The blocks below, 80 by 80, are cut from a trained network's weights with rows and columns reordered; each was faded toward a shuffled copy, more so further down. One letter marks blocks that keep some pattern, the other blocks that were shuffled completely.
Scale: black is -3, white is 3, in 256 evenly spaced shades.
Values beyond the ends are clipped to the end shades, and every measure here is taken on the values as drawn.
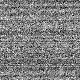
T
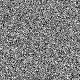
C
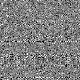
T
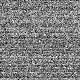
T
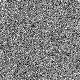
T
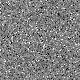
C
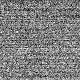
T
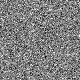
C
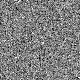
C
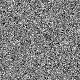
C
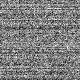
T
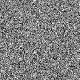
T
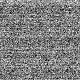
T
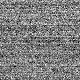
T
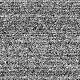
T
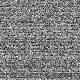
T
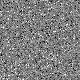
C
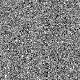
T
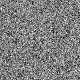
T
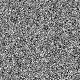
C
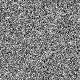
C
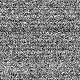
T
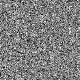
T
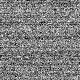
T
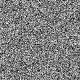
C
